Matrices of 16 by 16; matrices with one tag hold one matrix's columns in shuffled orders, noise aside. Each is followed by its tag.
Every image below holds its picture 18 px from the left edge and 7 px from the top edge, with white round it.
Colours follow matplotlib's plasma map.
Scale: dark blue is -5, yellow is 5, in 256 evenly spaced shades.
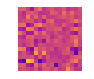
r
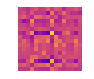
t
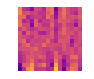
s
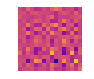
r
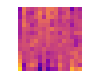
s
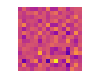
r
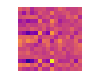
t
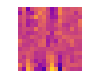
s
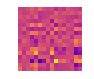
r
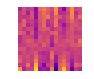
s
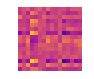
t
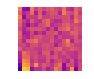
s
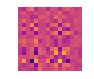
r
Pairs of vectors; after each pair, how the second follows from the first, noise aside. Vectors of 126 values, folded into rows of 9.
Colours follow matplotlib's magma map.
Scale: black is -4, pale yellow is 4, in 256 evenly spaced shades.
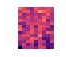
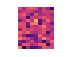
shuffled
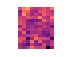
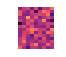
shuffled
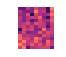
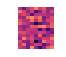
shuffled
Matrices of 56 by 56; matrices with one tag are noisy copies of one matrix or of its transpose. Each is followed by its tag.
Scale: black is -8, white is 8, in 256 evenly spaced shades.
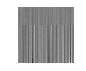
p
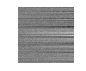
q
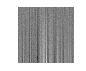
q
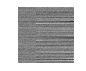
p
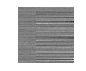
p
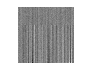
p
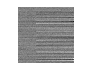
p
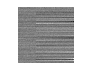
p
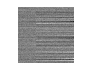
p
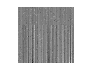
p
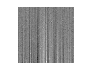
q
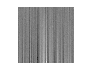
q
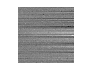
q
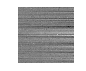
q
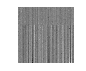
p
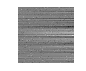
q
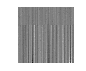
p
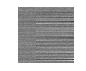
p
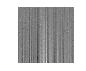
q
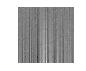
q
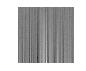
q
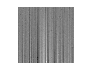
q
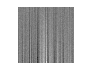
q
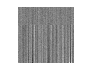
p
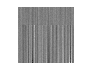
p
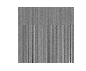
p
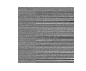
p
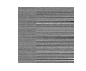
p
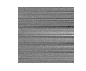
q
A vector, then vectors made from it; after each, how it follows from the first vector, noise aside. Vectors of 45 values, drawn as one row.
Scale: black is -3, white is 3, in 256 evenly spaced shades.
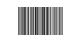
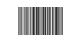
reversed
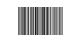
copied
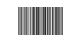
reversed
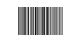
copied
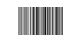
reversed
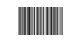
sign-scrambled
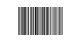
copied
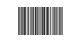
copied
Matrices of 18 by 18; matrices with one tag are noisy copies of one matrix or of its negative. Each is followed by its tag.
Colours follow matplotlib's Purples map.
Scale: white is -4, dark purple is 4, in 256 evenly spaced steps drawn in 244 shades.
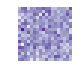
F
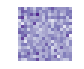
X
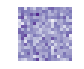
X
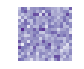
F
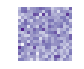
F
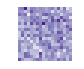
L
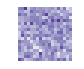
L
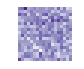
L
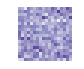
L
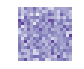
X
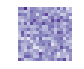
L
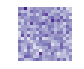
L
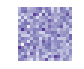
F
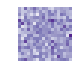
X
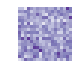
L
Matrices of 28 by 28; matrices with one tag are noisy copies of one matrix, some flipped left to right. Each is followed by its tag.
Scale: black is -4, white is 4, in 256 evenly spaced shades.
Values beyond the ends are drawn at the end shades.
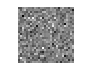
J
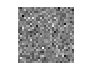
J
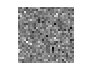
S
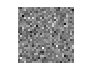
J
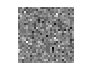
S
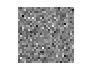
J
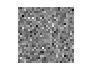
J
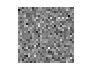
J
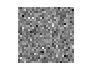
J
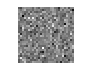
J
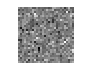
S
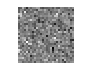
S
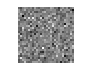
J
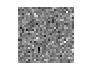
S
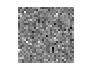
S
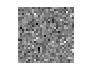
S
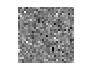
S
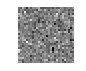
S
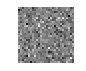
J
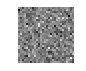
J
